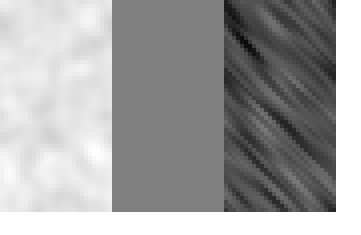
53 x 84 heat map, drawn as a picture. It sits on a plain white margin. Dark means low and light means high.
It is made of 1 by 3 panels. Panel 1,1: very high, blotchy, faint in contrast. Panel 1,2: middling, flat. Panel 1,3: low, slanting down to the right.
